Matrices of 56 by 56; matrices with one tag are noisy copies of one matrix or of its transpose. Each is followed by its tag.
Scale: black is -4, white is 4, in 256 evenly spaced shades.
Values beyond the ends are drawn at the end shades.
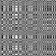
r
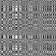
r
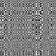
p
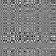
p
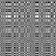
r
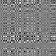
p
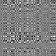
p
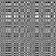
r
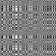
r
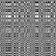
r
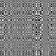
p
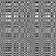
r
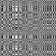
r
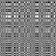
r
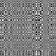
p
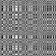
r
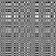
r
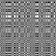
r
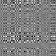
p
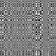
p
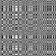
r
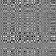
p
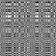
r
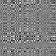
p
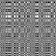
r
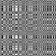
r
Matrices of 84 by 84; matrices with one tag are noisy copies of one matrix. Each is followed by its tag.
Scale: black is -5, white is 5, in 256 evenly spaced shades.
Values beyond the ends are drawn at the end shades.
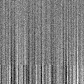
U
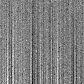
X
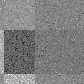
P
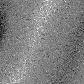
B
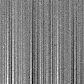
X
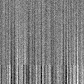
U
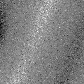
B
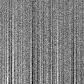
X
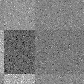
P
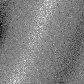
B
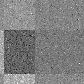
P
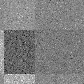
P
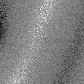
B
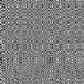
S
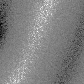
B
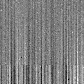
U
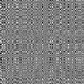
S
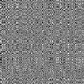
S
